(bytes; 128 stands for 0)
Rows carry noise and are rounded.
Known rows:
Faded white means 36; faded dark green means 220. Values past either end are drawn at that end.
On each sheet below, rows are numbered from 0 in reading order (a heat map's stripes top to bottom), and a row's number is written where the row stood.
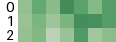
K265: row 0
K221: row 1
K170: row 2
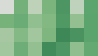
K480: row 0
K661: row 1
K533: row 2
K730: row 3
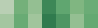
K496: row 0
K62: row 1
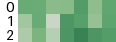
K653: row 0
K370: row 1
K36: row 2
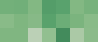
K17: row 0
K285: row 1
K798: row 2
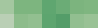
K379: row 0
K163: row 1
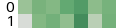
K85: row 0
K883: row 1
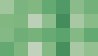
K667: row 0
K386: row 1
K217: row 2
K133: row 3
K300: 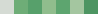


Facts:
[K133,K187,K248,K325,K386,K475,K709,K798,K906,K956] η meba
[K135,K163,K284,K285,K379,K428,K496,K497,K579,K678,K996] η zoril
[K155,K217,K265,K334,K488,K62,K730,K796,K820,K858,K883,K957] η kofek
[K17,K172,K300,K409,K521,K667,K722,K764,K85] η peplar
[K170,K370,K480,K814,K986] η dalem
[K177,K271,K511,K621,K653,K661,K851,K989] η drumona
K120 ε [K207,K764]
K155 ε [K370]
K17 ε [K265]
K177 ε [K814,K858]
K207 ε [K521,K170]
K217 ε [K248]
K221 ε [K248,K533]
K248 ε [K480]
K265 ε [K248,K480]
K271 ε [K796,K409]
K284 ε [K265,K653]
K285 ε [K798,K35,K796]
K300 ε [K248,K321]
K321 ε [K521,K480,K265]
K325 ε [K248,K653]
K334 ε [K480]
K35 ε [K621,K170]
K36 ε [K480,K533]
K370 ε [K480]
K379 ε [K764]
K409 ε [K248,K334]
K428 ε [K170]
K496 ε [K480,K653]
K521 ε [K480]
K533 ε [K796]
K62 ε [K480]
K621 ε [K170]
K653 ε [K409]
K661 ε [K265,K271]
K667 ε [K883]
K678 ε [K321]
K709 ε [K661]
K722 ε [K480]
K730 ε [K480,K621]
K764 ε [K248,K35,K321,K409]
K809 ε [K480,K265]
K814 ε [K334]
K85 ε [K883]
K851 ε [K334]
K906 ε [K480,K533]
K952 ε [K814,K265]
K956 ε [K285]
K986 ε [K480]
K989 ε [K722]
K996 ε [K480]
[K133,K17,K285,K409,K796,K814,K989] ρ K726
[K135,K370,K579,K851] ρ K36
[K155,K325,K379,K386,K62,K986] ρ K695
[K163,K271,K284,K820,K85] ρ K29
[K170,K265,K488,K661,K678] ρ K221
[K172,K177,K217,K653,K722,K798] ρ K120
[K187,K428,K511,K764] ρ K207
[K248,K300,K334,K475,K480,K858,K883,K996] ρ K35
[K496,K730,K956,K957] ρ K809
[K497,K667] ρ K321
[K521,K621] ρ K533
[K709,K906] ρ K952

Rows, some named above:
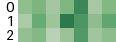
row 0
K511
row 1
K521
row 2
K170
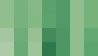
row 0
K155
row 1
K155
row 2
K730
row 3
K521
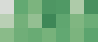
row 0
K334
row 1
K496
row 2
K764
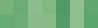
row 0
K661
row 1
K653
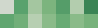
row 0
K248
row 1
K814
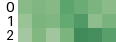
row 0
K285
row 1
K85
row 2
K952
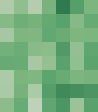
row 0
K29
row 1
K217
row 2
K379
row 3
K271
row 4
K325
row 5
K678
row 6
K321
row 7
K906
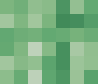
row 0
K621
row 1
K952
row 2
K409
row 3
K133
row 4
K172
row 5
K906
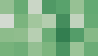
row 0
K986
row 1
K475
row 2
K726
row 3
K177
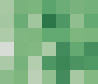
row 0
K284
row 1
K722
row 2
K428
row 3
K35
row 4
K809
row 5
K187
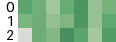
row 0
K989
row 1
K851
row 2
K996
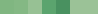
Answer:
K796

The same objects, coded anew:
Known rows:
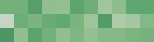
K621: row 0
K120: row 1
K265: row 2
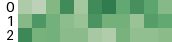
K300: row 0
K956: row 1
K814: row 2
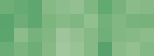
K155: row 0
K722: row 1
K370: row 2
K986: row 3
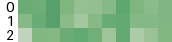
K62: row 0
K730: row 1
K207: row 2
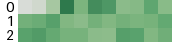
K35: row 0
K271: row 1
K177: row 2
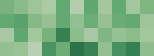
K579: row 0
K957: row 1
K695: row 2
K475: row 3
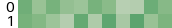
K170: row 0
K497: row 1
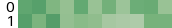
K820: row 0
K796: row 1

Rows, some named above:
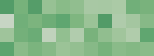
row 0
K796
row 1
K120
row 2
K285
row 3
K370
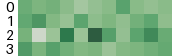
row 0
K986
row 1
K172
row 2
K248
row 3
K653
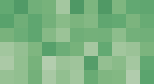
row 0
K906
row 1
K851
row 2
K764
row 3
K321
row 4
K428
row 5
K379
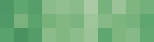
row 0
K409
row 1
K653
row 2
K989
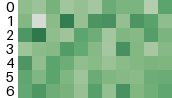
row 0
K678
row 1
K334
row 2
K133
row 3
K952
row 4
K265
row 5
K521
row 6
K325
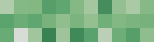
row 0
K809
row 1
K722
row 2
K480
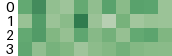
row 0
K667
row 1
K726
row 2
K511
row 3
K370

